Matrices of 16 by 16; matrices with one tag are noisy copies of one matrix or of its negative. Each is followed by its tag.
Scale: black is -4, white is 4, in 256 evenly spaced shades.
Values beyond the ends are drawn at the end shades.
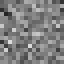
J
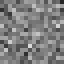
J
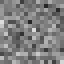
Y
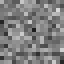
Y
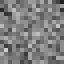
J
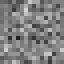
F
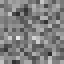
F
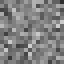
J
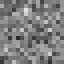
F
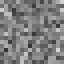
J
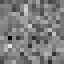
F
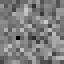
F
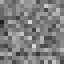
Y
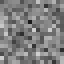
Y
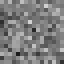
Y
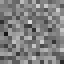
Y
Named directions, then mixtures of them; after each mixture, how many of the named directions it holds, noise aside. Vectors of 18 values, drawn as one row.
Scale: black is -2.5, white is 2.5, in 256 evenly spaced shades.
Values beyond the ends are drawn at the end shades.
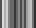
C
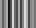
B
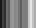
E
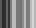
three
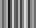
one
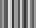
one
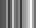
three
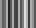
one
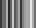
three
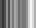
one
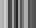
three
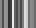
one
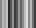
two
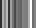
two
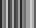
three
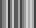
three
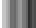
one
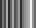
three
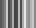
three
